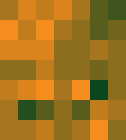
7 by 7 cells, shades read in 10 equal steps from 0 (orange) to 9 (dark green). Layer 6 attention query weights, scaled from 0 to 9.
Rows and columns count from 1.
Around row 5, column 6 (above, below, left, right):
5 2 0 4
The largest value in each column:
4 8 6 4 6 9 7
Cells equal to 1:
6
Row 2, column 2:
2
